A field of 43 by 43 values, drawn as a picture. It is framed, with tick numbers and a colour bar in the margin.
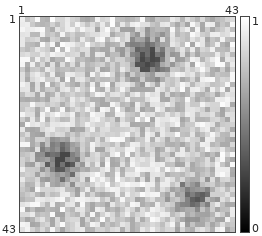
Slope: none. Average level on the scale: 80%. Dips: three. Mirror symmetry: none. Seam: none. Odd rows or columns: none.
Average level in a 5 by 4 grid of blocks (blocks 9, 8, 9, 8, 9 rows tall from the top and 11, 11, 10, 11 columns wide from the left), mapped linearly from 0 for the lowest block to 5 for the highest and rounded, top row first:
5414 / 4425 / 4544 / 0454 / 4442
